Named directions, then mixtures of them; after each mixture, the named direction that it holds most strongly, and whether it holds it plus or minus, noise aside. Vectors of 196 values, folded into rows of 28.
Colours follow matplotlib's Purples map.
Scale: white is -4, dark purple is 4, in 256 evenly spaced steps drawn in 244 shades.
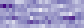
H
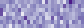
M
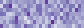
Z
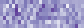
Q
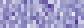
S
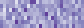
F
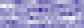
H, minus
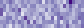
M, plus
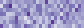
Z, plus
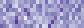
Z, plus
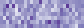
Q, minus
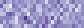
Z, minus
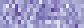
Q, plus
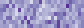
Q, minus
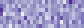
M, plus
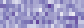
S, plus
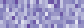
S, minus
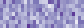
S, minus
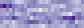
H, plus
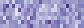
Q, minus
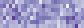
Q, plus
